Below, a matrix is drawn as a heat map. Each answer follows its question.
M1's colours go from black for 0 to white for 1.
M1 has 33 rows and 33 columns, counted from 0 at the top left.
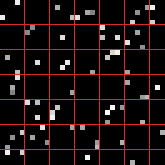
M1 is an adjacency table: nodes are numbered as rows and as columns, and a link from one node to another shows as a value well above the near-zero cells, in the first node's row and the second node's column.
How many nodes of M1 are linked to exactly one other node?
8
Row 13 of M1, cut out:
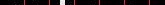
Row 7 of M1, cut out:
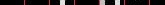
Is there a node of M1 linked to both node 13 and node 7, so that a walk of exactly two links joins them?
yes
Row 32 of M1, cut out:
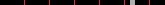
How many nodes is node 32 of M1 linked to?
1
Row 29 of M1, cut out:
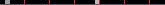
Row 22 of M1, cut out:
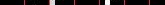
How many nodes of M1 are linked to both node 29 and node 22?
0
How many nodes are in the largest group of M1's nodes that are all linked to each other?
2
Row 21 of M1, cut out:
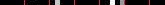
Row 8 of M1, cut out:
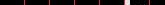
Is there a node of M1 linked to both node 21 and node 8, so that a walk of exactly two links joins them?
no
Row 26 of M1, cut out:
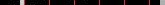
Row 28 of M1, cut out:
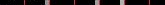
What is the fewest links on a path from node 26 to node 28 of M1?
6
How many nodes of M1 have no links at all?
0
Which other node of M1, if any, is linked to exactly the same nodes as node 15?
node 0
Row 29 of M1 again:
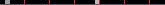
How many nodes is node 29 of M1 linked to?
2
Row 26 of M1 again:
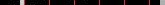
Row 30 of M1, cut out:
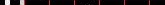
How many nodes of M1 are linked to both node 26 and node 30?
1
